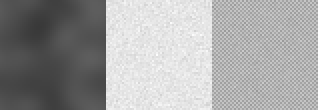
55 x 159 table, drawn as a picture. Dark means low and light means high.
The table splits into one row of 3 panels. Panel 1,1: low, smooth, faint in contrast. Panel 1,2: very high, fine-grained, faint in contrast. Panel 1,3: high, checkered.
